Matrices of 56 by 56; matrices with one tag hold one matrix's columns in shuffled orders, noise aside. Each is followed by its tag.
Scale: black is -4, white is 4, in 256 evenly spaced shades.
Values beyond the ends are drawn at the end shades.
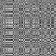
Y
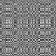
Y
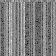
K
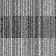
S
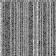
K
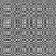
Y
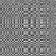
Y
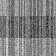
S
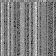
K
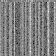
K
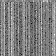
K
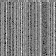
K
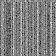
K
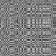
Y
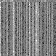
K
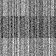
S
